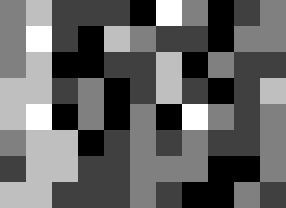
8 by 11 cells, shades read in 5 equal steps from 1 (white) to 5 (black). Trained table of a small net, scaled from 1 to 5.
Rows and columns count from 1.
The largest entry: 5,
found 17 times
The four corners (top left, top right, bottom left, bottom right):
3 3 2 4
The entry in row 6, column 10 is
4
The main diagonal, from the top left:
3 1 5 3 5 3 3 5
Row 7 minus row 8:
2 0 -2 0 0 0 -1 -2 0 2 -1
